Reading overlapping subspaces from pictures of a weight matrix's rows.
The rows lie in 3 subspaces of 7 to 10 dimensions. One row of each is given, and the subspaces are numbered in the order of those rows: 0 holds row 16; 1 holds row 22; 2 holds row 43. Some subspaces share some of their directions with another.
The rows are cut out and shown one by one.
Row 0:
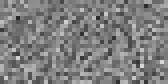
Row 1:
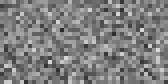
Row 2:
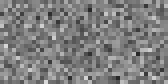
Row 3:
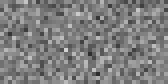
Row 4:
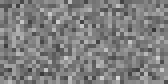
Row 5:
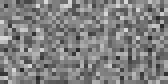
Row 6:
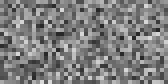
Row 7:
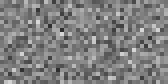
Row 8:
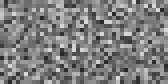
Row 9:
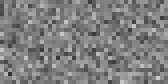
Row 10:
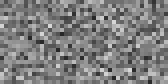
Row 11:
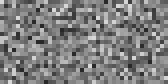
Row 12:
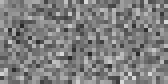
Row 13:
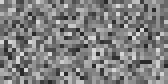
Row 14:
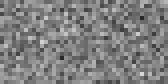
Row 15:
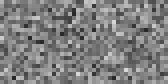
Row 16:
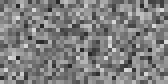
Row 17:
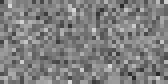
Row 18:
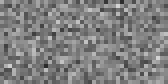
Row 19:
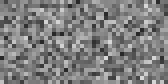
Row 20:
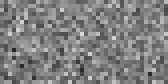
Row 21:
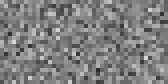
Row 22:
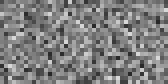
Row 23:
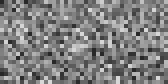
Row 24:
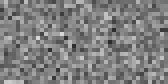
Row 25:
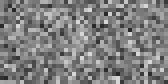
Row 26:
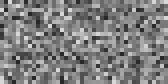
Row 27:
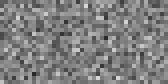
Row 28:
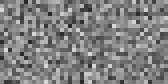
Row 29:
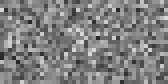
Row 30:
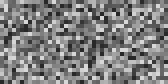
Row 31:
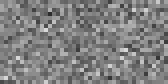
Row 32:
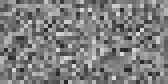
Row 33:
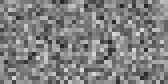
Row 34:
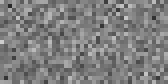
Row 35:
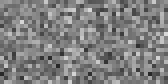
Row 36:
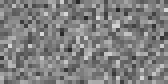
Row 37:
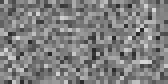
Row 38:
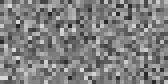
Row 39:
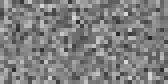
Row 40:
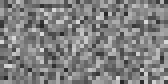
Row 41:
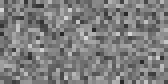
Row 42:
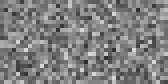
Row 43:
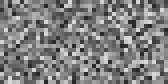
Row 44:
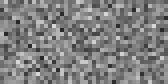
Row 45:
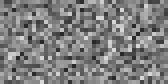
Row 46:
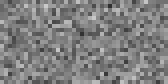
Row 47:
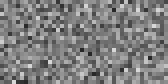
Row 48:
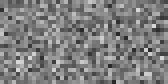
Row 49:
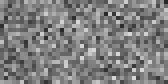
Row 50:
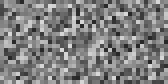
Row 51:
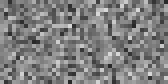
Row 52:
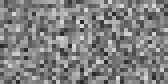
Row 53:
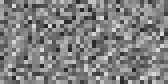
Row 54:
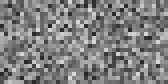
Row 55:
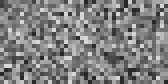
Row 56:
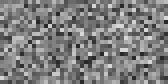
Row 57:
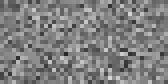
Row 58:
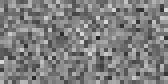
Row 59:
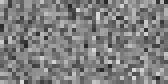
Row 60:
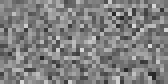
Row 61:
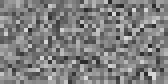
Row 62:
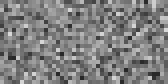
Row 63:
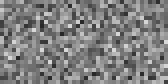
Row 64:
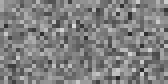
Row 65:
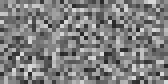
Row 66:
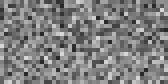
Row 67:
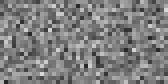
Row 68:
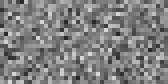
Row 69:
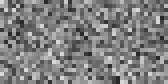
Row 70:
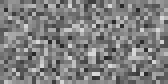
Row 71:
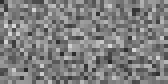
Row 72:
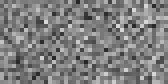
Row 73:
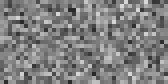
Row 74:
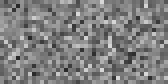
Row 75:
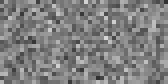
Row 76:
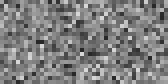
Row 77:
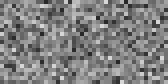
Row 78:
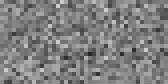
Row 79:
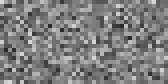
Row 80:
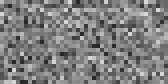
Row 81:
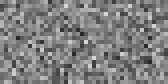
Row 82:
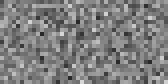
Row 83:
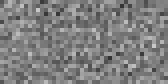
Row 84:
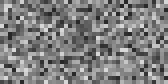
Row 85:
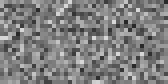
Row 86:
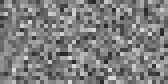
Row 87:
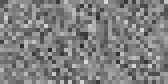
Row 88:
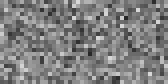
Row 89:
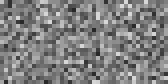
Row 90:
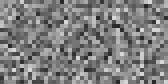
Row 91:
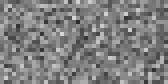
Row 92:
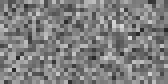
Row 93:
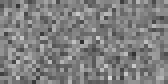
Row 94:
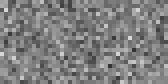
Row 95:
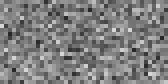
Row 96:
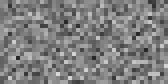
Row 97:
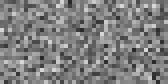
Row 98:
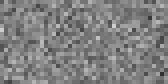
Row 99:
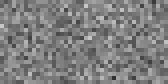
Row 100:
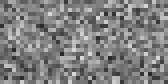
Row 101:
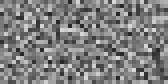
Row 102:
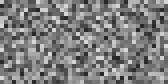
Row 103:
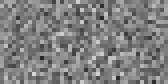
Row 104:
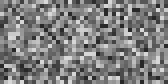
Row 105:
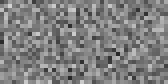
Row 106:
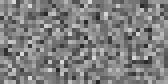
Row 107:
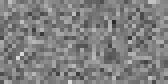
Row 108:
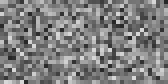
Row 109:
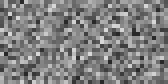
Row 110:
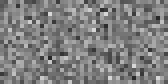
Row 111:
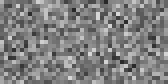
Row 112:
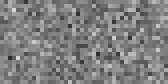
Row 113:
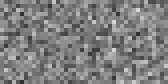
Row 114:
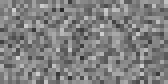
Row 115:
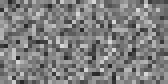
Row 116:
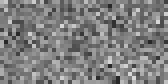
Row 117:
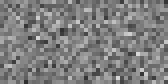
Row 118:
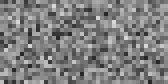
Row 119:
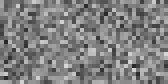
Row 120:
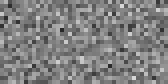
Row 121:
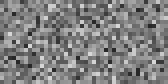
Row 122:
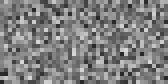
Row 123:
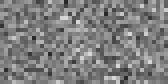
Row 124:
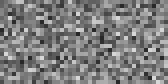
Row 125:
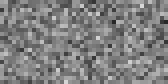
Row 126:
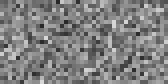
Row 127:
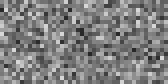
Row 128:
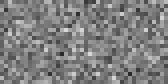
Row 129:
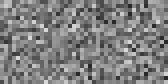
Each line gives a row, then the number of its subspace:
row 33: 2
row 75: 0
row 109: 2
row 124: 2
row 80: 2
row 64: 1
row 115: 2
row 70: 2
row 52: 2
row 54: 0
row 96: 2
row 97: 2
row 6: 1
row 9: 0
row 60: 2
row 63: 2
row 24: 2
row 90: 2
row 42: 2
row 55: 0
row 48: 2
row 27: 0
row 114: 2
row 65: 2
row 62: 2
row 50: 2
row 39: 2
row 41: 2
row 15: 0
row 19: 2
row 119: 0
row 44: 2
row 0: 2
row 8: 2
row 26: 2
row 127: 2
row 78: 2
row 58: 0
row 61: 2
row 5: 0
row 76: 0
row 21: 0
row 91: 2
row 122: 0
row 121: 2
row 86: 0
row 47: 0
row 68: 2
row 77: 0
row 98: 2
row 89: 0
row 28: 2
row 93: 0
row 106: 0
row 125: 0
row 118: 0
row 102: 0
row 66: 2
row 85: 0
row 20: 1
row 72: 2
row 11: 0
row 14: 0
